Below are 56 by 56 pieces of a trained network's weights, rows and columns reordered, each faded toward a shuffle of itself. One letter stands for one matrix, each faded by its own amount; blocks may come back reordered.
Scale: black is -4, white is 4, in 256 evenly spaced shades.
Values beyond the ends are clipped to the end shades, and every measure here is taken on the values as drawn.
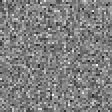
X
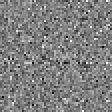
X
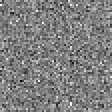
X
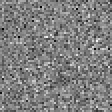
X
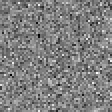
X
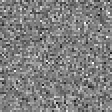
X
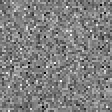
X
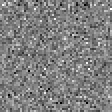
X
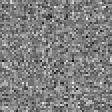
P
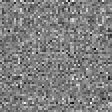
P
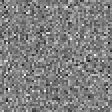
P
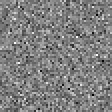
X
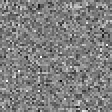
P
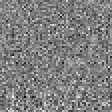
P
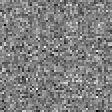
P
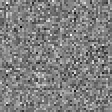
P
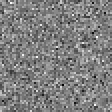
X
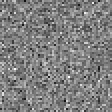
P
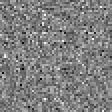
X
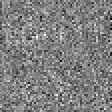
P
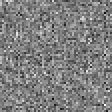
P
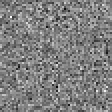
P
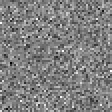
X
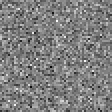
X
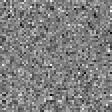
X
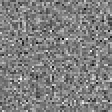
P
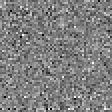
X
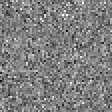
X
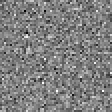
X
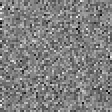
P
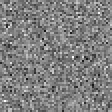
P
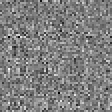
P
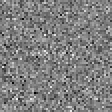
X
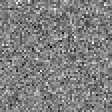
X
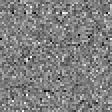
X
